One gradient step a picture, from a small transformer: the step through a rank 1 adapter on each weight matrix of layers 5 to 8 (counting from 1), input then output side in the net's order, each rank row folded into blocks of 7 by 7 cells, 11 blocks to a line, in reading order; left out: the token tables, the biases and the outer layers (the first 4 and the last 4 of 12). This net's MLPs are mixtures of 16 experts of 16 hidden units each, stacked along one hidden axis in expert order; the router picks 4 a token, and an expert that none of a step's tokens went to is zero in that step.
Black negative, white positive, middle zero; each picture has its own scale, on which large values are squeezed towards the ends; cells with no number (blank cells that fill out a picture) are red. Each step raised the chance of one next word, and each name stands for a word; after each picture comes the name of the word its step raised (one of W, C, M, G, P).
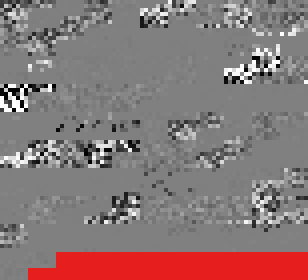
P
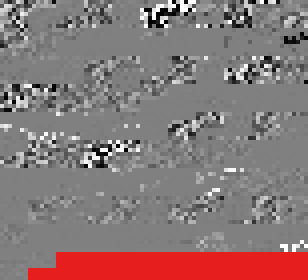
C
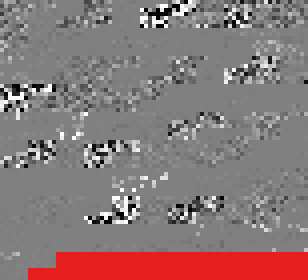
C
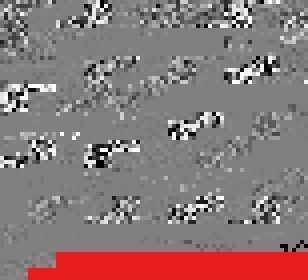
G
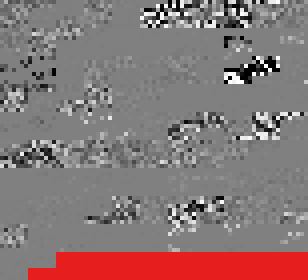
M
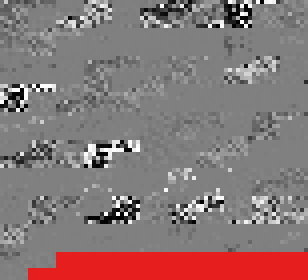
G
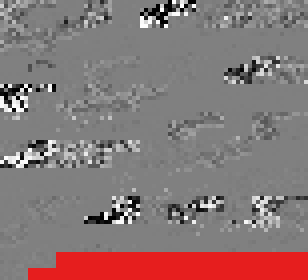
C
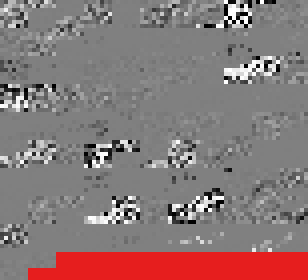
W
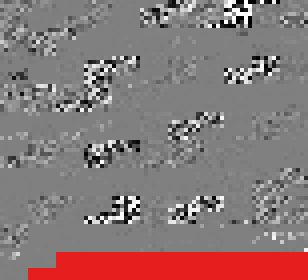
W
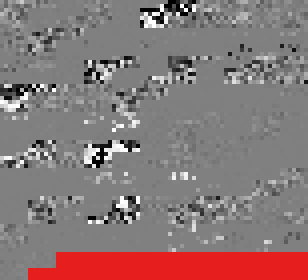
C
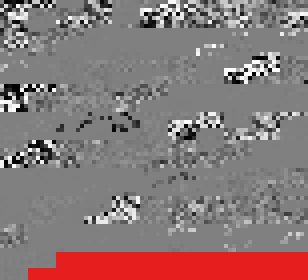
P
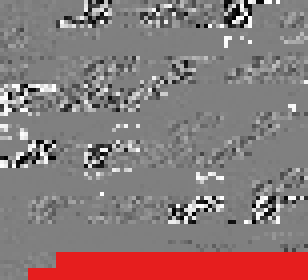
G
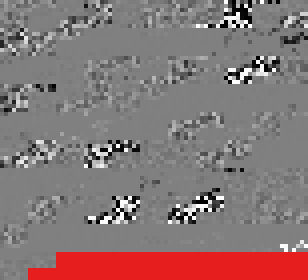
W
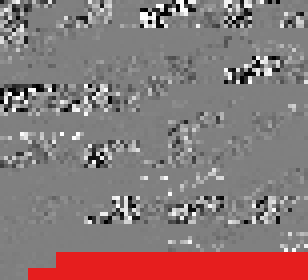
C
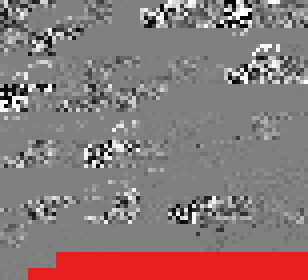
P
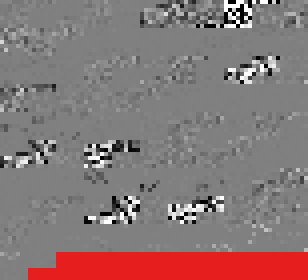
W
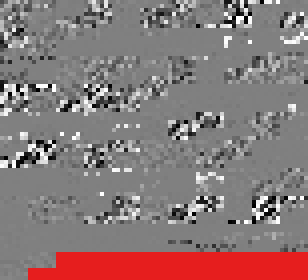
G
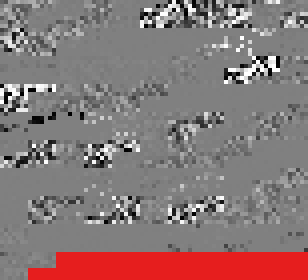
P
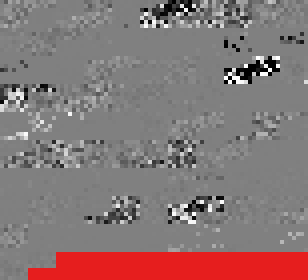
M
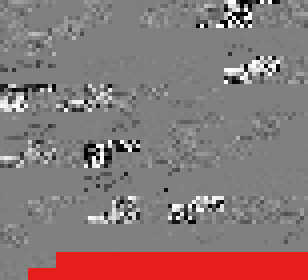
W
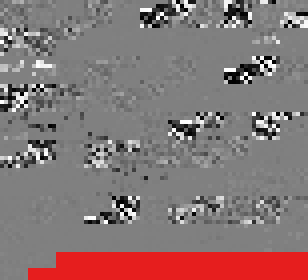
P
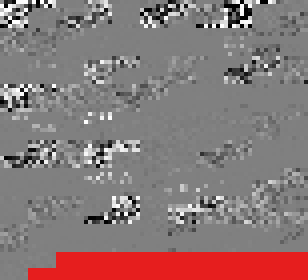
G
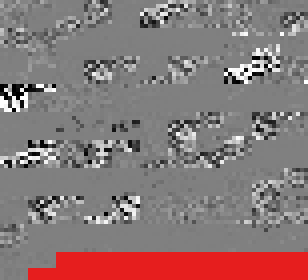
P
